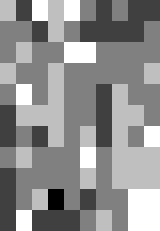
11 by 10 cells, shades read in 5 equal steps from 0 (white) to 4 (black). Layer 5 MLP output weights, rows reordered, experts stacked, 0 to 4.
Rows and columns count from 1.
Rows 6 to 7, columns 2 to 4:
1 1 1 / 2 3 1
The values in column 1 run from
1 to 3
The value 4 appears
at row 10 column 4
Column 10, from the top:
3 2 2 1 2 2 0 1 1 0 0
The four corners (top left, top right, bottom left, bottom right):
1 3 3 0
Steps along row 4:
up same down up same same same same down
